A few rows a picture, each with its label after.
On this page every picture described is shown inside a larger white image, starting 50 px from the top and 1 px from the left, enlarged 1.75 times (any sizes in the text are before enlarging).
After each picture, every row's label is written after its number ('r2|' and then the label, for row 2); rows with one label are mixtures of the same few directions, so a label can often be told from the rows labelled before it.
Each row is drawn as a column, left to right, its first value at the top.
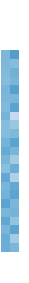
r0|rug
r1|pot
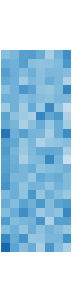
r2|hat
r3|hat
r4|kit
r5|pot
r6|hat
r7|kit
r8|hat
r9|kit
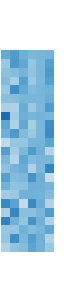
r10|hat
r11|kit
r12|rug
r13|rug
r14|rug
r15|rug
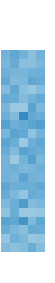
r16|kit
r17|kit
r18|hat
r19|kit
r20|kit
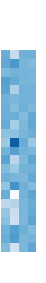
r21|rug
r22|pot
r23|pot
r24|pot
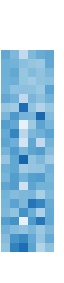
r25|kit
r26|hat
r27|kit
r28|rug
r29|hat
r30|kit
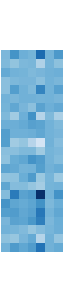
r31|rug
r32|pot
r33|pot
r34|pot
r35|pot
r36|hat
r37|pot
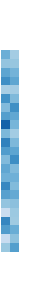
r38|kit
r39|kit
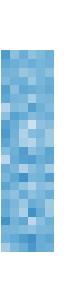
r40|kit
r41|pot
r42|rug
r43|kit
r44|kit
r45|rug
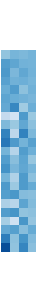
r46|hat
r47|hat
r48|hat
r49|pot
